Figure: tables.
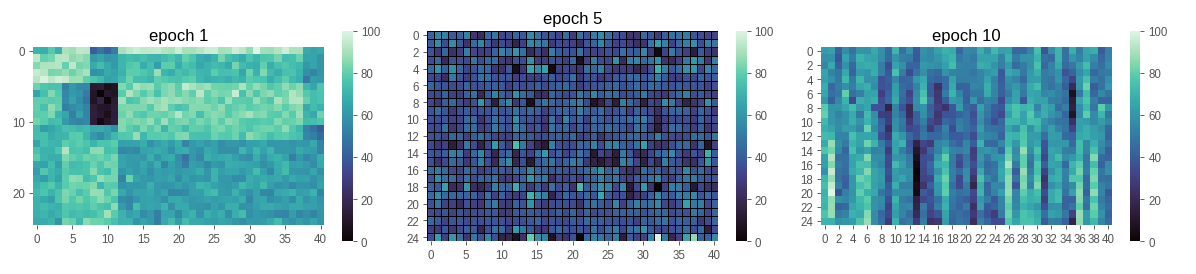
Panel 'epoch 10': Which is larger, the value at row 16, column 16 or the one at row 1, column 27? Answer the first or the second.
the first
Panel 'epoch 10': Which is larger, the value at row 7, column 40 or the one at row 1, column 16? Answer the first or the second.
the second
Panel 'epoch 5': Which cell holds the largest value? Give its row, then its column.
24, 32
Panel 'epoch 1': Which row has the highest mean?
0
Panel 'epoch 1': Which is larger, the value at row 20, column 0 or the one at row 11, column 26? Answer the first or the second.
the second
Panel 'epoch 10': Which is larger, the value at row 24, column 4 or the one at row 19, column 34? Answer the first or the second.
the first
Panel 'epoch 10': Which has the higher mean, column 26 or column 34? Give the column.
26
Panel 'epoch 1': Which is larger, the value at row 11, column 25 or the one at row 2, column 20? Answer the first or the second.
the first
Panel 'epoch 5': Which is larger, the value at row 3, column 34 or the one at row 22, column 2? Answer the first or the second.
the second
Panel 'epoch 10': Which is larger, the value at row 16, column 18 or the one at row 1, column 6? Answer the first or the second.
the second
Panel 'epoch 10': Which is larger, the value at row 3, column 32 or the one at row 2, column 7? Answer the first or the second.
the second
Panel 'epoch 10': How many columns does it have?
41
